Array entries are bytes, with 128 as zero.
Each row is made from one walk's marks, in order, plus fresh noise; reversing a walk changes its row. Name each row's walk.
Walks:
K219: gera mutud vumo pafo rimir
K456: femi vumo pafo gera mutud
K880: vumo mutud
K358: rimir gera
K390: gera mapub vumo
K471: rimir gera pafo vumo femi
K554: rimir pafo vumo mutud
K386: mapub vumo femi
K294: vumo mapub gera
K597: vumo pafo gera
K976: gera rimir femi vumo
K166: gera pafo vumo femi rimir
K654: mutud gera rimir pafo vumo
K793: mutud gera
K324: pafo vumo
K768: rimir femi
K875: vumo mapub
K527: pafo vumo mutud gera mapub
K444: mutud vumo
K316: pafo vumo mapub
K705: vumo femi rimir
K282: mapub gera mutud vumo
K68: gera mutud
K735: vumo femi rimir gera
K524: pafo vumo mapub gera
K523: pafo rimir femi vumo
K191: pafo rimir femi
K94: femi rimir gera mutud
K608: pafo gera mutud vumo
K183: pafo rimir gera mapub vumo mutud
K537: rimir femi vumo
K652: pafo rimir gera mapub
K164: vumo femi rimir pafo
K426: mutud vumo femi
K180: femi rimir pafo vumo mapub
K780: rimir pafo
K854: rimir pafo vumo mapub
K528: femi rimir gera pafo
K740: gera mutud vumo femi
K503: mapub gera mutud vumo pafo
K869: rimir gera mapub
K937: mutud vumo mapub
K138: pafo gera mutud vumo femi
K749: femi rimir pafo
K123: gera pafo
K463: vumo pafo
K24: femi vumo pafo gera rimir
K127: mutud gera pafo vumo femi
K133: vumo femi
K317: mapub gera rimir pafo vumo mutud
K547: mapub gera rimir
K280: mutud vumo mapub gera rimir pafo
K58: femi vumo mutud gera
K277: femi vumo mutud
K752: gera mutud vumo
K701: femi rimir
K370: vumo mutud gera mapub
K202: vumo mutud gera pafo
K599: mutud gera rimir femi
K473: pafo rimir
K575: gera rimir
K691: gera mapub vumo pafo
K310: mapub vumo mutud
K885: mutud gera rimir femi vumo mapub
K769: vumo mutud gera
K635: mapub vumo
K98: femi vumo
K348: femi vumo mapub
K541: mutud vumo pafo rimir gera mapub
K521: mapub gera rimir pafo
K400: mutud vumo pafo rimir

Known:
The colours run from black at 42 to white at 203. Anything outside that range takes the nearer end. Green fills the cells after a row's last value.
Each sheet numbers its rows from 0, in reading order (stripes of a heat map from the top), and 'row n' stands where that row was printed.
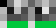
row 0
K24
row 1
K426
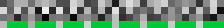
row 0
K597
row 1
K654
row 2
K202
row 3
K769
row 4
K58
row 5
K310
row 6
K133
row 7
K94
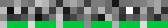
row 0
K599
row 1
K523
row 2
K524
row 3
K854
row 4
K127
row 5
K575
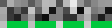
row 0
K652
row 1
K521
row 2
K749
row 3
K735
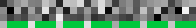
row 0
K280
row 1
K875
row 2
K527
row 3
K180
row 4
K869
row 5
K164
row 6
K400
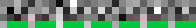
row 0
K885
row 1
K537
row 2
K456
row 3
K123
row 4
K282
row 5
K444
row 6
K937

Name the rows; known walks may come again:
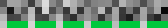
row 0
K316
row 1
K98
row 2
K473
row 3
K133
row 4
K652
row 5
K547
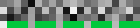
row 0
K976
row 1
K138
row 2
K654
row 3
K463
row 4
K768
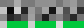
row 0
K599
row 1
K705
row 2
K575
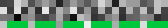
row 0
K202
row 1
K793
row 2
K554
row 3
K386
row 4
K608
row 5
K294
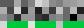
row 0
K68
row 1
K191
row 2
K164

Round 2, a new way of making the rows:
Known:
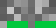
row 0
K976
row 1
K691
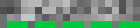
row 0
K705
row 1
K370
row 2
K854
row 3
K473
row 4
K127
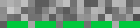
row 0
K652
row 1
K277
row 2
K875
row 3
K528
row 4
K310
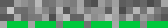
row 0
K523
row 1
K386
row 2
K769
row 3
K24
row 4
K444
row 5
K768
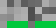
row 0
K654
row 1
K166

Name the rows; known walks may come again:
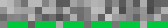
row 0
K317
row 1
K370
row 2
K523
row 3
K521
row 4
K127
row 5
K444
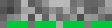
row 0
K705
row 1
K735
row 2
K310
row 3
K133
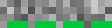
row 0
K68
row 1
K473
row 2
K386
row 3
K652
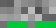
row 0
K24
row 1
K769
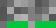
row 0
K166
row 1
K277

